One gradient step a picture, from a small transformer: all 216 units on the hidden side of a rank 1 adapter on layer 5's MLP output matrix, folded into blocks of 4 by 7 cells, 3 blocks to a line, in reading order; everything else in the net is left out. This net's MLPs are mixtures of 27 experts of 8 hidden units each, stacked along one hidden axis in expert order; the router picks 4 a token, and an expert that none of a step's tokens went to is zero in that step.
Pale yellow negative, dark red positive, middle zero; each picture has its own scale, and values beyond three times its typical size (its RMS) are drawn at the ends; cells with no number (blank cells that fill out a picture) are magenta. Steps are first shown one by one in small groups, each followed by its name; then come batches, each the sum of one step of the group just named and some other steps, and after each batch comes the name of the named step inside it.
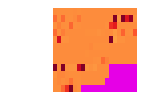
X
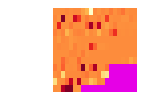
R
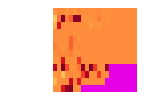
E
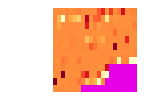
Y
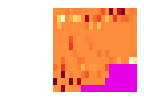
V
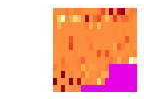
V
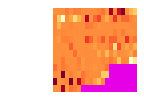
V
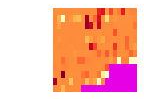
Y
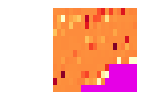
Y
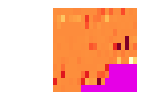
Y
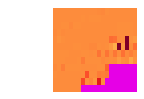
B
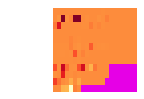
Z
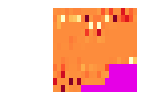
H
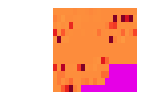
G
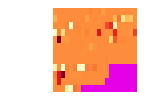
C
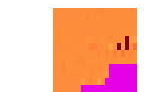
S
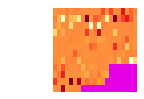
H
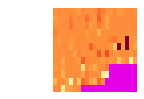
B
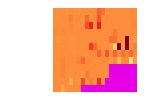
B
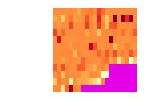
G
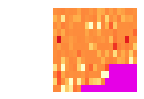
C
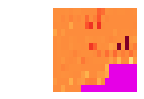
S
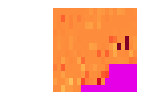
B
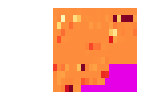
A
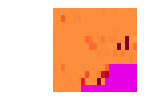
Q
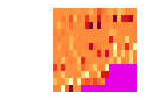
A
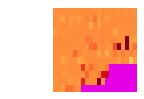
Q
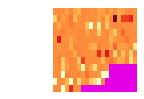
A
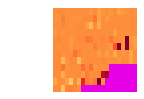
Q
